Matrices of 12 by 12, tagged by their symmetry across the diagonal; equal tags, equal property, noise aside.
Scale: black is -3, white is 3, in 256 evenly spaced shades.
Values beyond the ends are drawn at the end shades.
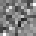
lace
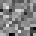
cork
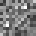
lace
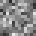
lace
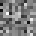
cork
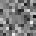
cork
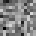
cork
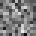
cork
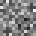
lace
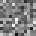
cork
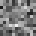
cork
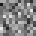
cork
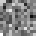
cork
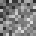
lace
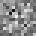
lace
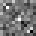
lace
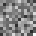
lace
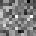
cork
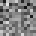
cork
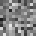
cork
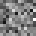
cork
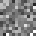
lace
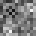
lace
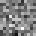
cork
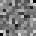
lace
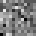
cork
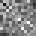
lace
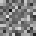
lace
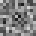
lace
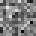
lace
